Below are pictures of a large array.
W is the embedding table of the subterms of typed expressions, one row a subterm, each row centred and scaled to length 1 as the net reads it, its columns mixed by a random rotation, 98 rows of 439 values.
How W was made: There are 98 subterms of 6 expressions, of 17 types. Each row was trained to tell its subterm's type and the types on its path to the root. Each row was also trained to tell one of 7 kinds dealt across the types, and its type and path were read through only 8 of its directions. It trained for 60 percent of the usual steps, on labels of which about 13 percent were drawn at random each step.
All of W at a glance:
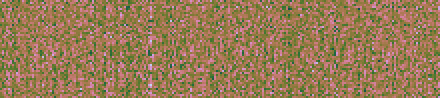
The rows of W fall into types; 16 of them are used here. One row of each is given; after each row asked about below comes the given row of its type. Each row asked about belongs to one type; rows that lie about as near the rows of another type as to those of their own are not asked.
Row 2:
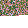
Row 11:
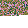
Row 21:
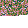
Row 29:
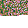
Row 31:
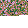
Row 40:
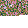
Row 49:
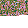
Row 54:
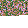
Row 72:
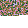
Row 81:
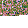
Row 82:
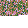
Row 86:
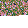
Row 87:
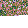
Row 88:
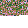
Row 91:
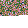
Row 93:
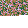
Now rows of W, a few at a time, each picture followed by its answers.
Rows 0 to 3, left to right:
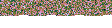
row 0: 86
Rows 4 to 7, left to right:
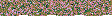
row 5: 86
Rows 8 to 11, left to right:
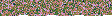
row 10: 91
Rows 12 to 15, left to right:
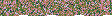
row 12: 91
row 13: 2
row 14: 82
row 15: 11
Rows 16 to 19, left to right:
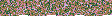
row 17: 40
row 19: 72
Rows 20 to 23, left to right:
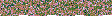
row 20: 72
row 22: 88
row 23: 87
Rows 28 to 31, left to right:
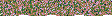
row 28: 11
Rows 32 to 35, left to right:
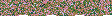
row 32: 91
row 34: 72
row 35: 11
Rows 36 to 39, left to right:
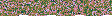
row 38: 49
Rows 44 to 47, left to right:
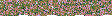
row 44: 82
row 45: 86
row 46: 88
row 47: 49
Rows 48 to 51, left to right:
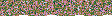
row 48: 54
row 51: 31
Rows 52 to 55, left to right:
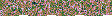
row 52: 21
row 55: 88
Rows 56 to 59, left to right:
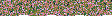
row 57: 29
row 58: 54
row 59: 91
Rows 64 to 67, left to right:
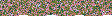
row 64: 2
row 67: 2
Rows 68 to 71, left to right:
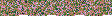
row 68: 49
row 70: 31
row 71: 88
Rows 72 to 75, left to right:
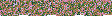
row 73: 81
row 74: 82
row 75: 72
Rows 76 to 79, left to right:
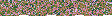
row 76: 2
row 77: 72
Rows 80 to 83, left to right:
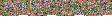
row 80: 91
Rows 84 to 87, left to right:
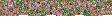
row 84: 40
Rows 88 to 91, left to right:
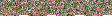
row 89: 88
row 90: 31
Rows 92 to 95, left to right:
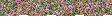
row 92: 2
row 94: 21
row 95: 86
